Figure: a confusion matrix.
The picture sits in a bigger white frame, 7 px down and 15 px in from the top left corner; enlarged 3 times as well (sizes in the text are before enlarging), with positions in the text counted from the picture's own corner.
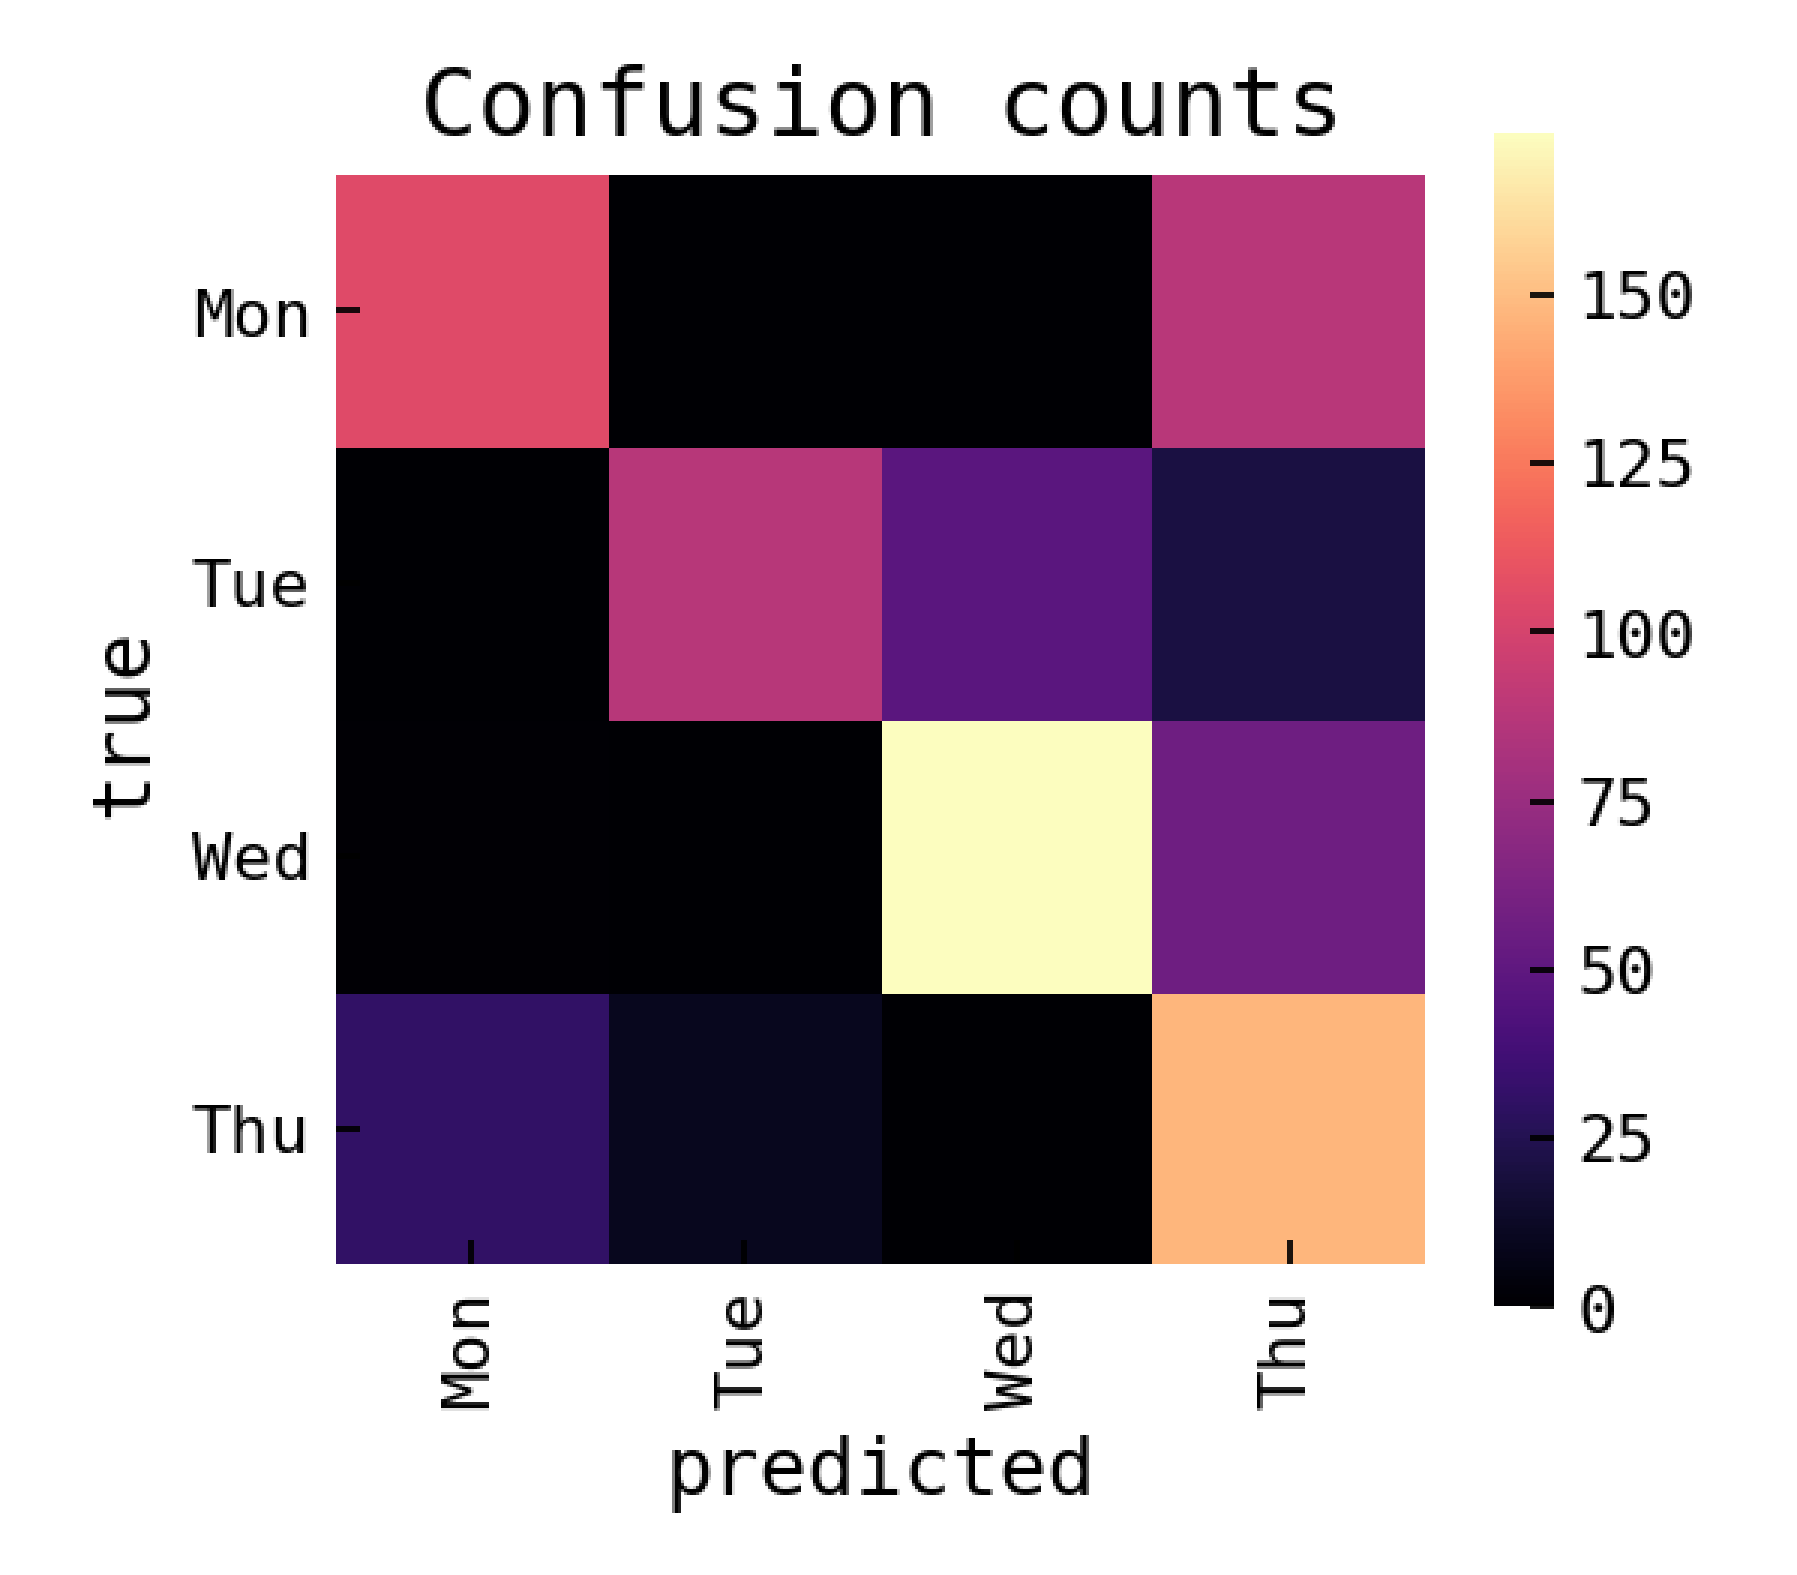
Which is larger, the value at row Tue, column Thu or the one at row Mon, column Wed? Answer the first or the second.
the first
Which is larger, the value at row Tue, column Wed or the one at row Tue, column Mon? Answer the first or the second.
the first
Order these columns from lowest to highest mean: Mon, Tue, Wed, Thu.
Tue, Mon, Wed, Thu
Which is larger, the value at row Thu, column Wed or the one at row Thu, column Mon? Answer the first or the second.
the second
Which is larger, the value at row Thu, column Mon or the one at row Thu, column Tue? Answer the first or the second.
the first
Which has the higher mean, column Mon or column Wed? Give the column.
Wed
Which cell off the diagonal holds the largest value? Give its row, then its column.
Mon, Thu
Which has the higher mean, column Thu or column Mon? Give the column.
Thu
